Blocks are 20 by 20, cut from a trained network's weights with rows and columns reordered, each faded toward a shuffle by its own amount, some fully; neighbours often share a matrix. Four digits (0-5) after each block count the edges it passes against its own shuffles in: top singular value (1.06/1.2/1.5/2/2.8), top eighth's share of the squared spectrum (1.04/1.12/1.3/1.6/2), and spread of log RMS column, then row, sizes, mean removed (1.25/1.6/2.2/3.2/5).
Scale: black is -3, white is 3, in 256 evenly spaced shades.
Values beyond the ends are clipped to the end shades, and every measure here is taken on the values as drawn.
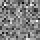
0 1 0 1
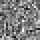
1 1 0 0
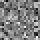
3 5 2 0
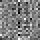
3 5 2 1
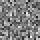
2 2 0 0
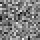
0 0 0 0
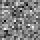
2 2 1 0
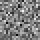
0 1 0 0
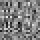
3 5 1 2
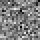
1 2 0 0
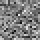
0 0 0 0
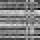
4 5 1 4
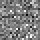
0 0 0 0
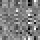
3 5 2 1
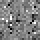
2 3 1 0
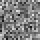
0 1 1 0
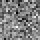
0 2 0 0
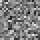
2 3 1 0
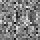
2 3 2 0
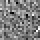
0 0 0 0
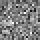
0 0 0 0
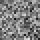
1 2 0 0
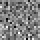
1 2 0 0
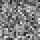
0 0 1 0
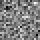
2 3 0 0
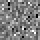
1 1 1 0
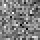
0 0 0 0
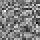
3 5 1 2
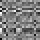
4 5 2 3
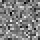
0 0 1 0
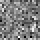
1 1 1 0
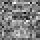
3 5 0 2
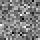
0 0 0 0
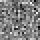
1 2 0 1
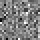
1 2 0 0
